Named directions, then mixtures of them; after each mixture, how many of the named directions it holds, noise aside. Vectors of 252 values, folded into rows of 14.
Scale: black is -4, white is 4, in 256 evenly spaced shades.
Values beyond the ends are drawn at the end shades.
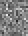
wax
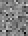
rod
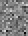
two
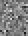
two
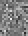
two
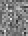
two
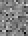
one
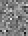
two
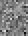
two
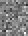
one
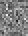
one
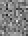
one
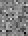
one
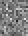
one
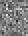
one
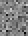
one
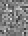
two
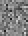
two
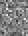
one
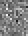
one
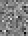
two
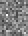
two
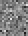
two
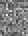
one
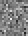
two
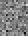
one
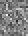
one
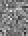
two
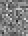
one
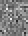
two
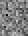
two
